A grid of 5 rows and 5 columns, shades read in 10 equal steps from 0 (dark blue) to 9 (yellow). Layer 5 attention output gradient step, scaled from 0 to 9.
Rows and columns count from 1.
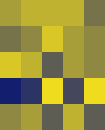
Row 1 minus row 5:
1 1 4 0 1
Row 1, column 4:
7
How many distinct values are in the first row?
3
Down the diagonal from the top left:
6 5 3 2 3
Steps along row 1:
up same same down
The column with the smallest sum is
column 1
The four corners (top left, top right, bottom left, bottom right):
6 4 5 3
